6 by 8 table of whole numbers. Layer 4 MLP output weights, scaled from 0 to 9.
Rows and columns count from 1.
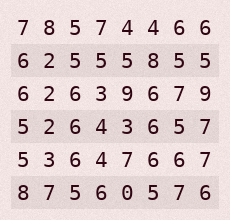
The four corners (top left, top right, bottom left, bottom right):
7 6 8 6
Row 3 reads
6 2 6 3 9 6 7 9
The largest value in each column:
8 8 6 7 9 8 7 9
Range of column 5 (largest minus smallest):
9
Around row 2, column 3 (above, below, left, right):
5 6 2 5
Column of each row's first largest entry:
2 6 5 8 5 1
